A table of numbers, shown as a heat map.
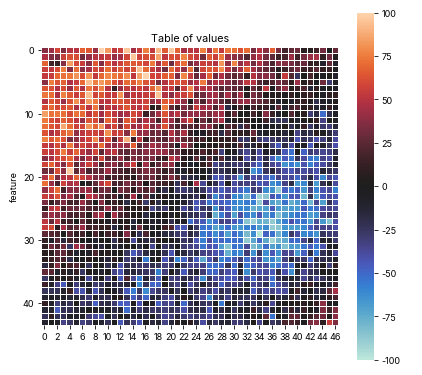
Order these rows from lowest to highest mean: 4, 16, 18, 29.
29, 18, 16, 4
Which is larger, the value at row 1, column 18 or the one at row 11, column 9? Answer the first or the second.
the first
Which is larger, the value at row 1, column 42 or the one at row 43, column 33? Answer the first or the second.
the first
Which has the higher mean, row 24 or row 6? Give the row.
6
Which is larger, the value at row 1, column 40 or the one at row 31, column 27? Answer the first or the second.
the first
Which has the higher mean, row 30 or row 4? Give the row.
4
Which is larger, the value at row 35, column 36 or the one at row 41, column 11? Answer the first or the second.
the second
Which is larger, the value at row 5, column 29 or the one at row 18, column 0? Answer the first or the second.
the second
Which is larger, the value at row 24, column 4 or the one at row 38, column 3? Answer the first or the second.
the first
